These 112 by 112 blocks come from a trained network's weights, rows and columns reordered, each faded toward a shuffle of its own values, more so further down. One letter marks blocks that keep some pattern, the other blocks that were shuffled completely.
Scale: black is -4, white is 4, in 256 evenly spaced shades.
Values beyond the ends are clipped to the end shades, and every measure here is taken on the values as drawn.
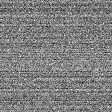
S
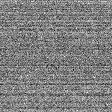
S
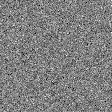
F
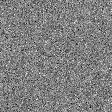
F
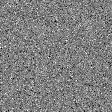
F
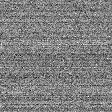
S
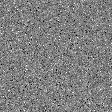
F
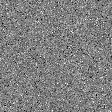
F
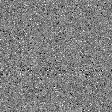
S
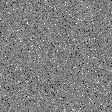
F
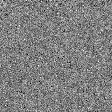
S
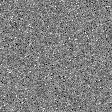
F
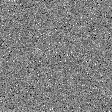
F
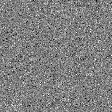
S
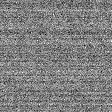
S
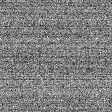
S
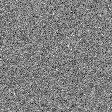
F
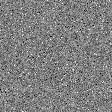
F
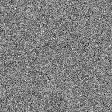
F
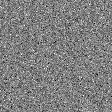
F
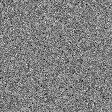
F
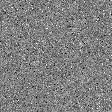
F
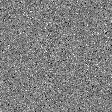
F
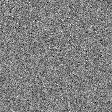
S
